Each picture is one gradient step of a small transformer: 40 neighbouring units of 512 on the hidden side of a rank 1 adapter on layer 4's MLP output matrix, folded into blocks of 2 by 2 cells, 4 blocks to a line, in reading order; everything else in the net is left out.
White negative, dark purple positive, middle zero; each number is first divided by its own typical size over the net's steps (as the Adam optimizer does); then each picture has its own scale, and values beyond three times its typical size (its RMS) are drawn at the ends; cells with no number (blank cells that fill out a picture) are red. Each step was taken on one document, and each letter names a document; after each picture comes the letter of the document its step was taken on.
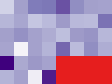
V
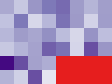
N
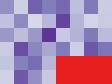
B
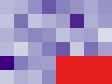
V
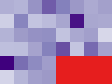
V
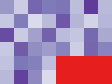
B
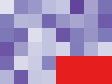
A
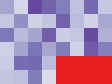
B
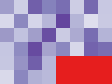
B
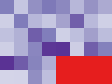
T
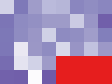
V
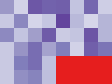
B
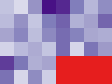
N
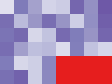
A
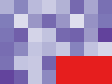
A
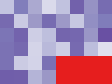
A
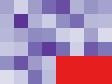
N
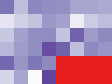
N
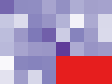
N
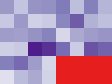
N
